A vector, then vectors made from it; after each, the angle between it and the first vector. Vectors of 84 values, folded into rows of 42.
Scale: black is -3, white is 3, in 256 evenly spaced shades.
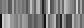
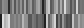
nearly parallel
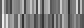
partly aligned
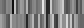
partly opposed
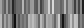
orthogonal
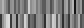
partly aligned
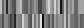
orthogonal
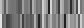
partly opposed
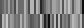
partly aligned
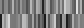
nearly parallel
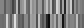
orthogonal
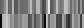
nearly parallel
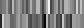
nearly parallel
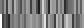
nearly opposite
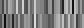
orthogonal
